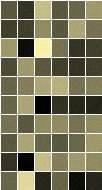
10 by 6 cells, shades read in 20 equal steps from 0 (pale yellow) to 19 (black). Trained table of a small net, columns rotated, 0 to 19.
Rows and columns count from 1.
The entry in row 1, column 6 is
7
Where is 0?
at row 3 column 3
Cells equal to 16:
4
